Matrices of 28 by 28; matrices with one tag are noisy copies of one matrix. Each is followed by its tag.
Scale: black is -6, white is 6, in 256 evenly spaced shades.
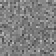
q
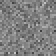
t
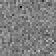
q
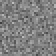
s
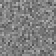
q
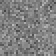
t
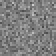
s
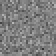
s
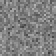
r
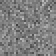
t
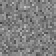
s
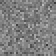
t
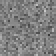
r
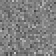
t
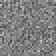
q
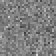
r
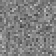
r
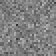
t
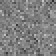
t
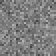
t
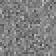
t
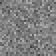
t
